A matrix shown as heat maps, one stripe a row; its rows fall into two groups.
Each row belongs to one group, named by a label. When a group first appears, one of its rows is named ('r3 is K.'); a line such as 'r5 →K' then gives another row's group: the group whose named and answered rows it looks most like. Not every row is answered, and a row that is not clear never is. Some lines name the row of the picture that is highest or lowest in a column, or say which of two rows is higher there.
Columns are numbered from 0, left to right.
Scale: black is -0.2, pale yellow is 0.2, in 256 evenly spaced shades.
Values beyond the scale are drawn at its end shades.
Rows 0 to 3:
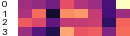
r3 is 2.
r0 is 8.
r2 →8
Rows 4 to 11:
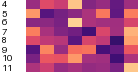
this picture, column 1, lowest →5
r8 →8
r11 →8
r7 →8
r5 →8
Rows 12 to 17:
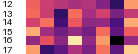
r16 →2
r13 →2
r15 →8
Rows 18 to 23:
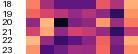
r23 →8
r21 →2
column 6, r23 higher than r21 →Yes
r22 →8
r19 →8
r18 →8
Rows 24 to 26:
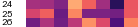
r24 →2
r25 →2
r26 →2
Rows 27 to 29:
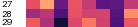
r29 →2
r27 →2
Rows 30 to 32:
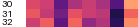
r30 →8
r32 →2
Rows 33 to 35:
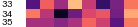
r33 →2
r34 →8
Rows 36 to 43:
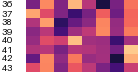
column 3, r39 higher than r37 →Yes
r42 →2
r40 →2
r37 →8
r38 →8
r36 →2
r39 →8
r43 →2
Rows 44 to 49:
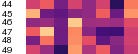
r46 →2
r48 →2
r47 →2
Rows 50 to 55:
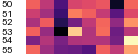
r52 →8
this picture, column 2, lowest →53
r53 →2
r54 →8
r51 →2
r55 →8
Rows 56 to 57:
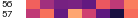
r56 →8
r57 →2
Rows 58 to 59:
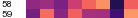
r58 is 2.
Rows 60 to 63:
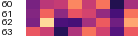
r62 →8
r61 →2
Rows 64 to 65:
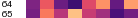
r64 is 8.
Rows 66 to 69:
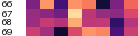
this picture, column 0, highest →69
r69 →2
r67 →2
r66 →2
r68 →2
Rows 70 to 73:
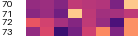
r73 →8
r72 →8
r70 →8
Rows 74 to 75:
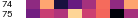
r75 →2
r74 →8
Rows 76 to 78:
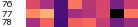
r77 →8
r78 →2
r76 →2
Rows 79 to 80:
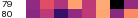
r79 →2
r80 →8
